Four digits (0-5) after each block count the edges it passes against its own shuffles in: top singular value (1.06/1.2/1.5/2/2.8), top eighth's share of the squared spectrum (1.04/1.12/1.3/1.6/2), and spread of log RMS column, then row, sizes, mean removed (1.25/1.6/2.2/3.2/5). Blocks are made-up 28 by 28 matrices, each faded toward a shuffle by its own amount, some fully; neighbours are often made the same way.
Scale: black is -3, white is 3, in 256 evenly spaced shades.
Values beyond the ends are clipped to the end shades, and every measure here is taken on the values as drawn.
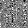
2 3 2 1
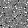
0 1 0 0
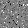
1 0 0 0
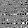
2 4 2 2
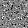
1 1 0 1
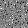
0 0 0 0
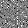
1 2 1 0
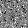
1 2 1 0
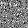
2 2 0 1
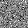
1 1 0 0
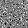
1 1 0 0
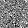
0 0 0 0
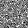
0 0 0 0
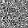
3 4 2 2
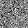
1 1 0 0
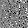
1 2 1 0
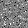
0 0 0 0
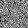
1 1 0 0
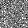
0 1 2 0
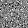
0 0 0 0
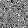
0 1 0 0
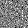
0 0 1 0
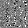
1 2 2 0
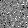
1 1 0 0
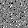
0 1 0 0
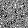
0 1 0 0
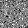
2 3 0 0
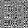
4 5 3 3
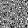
3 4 1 1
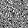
1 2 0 0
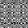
4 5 3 3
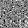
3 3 0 1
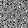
2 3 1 0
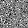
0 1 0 0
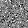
1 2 0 0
